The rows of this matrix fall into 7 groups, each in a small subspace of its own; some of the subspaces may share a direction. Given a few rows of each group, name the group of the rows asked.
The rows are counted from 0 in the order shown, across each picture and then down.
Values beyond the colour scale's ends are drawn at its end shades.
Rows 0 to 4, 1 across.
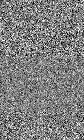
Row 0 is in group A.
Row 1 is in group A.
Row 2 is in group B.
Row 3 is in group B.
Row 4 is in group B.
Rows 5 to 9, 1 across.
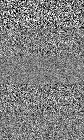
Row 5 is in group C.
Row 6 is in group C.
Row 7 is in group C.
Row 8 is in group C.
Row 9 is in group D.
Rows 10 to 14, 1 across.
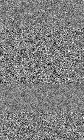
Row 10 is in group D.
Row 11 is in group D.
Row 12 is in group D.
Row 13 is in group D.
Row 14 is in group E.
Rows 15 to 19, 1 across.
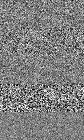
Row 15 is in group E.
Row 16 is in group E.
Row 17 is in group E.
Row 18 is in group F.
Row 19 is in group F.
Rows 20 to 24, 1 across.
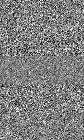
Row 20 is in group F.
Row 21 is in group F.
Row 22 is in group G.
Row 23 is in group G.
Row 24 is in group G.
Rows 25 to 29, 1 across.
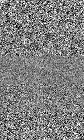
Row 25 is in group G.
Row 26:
D
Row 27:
E
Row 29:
B
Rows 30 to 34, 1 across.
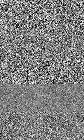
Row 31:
D
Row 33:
E
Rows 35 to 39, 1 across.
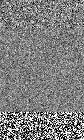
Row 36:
A
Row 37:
A
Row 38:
G
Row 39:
B
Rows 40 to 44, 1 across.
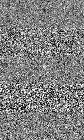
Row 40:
G
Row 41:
C
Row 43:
F
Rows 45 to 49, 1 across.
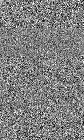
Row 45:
A
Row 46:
C
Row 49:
F
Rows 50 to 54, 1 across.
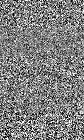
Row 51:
F
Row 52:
E
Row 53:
B
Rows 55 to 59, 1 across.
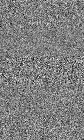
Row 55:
B
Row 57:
A
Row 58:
A
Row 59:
C
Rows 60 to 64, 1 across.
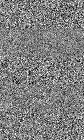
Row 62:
G
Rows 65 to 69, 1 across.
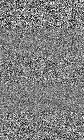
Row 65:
D
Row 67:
D
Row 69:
E
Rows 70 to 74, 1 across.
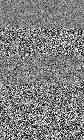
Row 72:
F
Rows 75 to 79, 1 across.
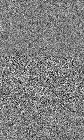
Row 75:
B
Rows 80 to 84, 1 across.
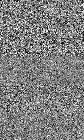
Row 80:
F
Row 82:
F
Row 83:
E
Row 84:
B
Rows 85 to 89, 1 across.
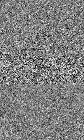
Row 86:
D
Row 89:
G
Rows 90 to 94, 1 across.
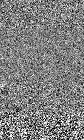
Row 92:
G
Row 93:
G
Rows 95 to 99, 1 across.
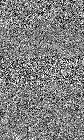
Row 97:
A
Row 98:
F
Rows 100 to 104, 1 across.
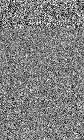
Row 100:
F
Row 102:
C
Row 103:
B
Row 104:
B
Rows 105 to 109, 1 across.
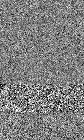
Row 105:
B
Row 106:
G
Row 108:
G
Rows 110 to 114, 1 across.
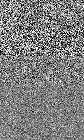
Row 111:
A
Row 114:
C
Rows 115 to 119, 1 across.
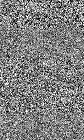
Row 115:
E
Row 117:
B
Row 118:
A
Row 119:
E
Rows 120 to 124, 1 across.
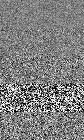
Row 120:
B
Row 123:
C
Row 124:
D
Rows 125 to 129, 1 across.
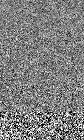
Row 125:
E
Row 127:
B
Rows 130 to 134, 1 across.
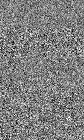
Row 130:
B
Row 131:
B
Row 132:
B
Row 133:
C
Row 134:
B
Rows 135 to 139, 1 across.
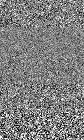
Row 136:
G
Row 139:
D
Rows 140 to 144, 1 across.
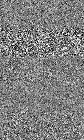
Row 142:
C
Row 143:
E
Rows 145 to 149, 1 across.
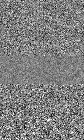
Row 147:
E
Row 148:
F
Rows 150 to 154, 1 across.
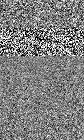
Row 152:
C
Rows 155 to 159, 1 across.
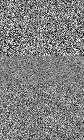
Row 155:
B
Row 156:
B
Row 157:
G
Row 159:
C
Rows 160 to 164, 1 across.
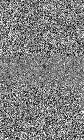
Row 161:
F
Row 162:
G
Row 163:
C
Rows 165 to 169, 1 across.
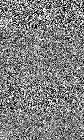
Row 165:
G
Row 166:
E
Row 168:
F
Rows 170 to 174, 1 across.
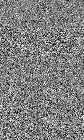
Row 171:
C
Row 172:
F
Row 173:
B
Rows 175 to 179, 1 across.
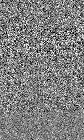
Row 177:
B
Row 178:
C
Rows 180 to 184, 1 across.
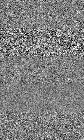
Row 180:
B
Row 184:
C
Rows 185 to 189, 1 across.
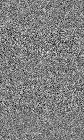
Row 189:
D
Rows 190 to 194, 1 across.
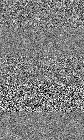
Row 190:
E
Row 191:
D
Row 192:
C
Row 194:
G
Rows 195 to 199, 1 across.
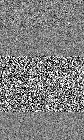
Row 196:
B
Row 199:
A
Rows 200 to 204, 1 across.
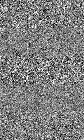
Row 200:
G
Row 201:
G
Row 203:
E
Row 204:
C
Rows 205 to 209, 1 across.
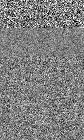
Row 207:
F
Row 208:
C
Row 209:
E
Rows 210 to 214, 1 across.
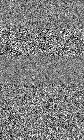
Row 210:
F
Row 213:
D
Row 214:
B
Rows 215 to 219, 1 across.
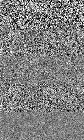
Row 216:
C
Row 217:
B
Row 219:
D
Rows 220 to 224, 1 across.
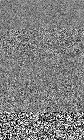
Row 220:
C
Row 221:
E
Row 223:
B
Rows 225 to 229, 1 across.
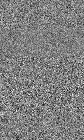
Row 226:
C
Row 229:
G
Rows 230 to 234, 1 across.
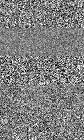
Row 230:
A
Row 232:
C
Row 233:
C
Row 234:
G
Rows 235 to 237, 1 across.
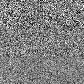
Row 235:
B
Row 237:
F
